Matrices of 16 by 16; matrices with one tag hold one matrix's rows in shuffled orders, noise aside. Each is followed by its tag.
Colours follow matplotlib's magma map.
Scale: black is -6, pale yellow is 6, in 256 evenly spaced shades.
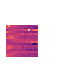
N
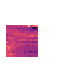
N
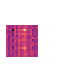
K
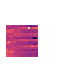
N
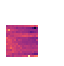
N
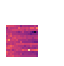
N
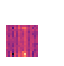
K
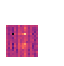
K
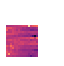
N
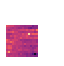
N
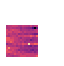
N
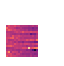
N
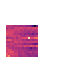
N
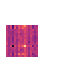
K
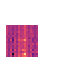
K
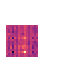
K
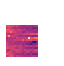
N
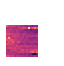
N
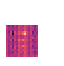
K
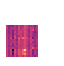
K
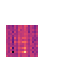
K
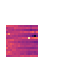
N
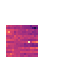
N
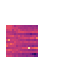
N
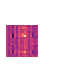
K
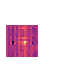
K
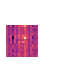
K
